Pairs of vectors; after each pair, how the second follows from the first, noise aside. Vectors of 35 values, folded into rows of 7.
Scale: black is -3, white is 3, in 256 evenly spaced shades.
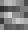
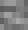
shrunk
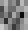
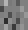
partly zeroed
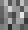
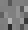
partly zeroed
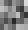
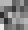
reversed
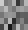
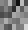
reversed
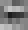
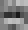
reversed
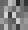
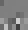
partly zeroed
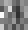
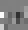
partly zeroed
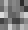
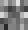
reversed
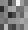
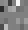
partly zeroed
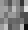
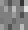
partly zeroed
